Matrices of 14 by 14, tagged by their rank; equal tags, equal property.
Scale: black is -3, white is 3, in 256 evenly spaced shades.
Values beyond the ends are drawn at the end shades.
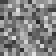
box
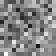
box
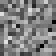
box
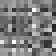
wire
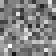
box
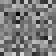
wire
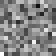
box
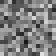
box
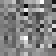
wire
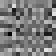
wire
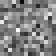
box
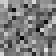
box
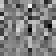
wire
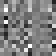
wire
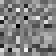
wire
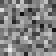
box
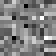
wire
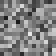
box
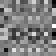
wire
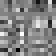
wire
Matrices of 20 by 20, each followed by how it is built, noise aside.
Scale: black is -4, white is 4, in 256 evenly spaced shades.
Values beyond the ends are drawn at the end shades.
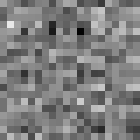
low rank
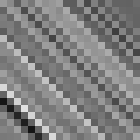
Toeplitz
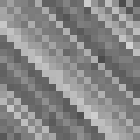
Toeplitz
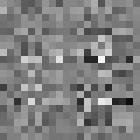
low rank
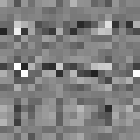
low rank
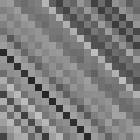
Toeplitz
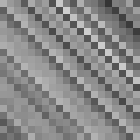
Toeplitz
